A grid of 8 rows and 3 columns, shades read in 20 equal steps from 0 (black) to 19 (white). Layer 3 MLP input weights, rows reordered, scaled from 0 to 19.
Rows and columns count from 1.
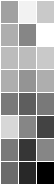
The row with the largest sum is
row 1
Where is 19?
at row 2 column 3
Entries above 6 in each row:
3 3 3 3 3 2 2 1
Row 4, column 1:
13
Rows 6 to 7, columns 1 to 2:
16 10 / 9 4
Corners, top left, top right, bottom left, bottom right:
12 15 8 0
